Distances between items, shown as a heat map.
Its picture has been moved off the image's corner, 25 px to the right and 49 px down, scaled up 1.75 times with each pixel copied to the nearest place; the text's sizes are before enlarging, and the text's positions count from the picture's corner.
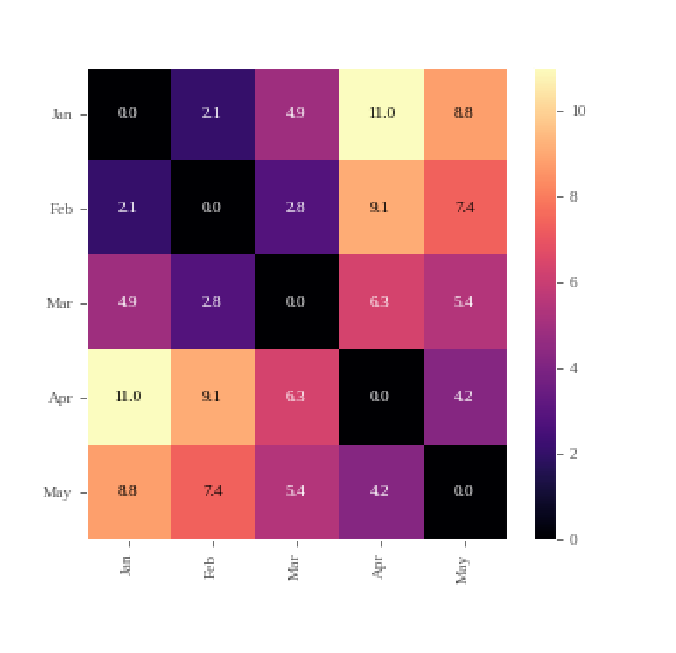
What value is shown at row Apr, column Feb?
9.1
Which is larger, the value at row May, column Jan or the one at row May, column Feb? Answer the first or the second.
the first
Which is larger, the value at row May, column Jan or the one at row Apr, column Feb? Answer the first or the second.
the second
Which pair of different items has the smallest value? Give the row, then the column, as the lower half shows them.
Feb, Jan
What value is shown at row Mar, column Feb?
2.8
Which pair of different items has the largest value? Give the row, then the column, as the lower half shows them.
Apr, Jan
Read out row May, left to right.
8.8 7.4 5.4 4.2 0.0
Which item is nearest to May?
Apr
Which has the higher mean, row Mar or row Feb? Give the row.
Feb
